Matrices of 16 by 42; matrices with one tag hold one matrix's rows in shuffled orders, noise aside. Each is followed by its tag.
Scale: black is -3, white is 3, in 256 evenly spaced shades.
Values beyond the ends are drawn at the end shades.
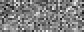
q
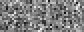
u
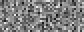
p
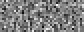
p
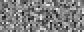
p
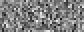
p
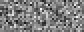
u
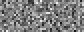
p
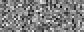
p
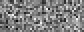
u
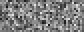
u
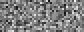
u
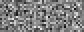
u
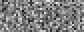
p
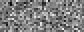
u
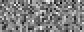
p
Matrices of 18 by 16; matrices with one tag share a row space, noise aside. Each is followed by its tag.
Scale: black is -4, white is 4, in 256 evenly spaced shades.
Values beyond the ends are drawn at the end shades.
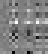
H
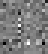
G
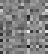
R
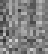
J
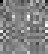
R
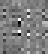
G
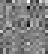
R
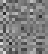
J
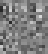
J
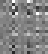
H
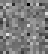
R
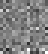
R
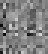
J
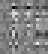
H
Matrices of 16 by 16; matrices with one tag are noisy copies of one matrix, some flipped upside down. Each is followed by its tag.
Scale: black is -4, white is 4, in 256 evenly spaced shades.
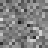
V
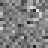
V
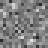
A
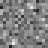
A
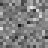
V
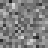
A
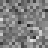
V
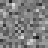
A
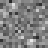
A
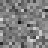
V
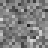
V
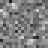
A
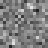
A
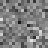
V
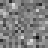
A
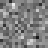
A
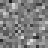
A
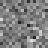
V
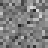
V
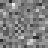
A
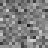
V
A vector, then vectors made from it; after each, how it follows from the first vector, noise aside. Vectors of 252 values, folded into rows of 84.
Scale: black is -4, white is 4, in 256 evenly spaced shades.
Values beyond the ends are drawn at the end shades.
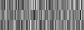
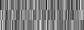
wrapped around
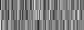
wrapped around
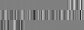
partly zeroed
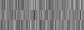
shrunk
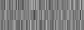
shrunk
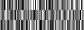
scaled up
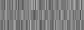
shrunk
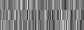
wrapped around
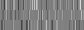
partly zeroed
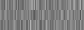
shrunk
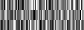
scaled up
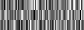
scaled up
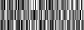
scaled up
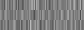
shrunk
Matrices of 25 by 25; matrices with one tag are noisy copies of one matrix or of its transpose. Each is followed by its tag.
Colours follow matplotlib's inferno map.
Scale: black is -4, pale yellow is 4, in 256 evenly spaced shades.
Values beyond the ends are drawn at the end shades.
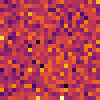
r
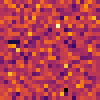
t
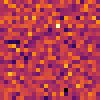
t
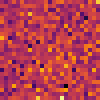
r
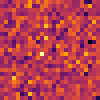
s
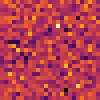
t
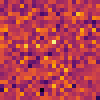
s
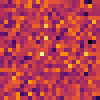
s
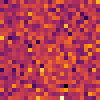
r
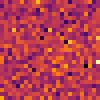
r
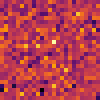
s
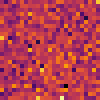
r
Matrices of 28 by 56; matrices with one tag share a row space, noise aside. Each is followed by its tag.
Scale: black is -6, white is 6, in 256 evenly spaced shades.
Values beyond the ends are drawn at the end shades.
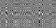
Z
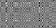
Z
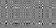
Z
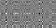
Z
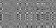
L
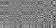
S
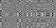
L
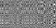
S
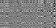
S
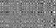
S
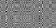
Z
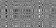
Z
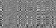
L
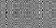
Z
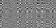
L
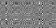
Z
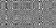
Z
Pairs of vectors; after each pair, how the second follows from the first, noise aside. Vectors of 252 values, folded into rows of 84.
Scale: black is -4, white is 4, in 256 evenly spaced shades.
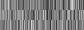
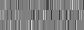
partly zeroed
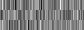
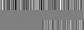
partly zeroed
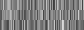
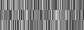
wrapped around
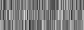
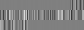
partly zeroed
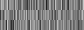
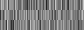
copied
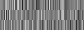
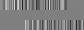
partly zeroed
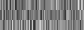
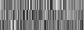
wrapped around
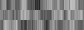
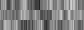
copied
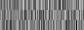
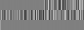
partly zeroed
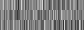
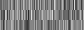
wrapped around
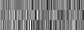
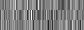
wrapped around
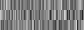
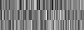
wrapped around
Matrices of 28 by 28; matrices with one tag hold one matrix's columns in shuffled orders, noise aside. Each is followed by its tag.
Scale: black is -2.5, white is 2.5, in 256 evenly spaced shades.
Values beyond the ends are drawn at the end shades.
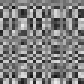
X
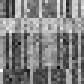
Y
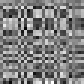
X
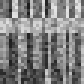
Y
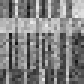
Y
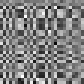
X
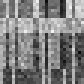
Y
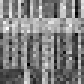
Y
